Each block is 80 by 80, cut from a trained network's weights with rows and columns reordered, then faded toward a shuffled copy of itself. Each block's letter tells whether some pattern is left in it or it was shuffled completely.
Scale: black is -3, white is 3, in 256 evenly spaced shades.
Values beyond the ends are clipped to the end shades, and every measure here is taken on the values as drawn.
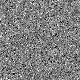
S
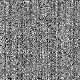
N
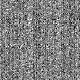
N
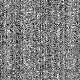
N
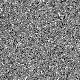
S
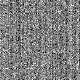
N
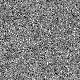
S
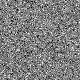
S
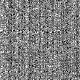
N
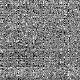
N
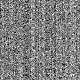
N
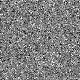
S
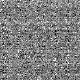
N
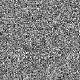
N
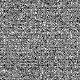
N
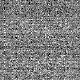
N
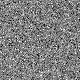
S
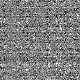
N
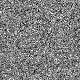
S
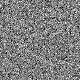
S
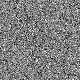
S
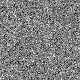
S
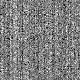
N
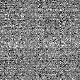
N
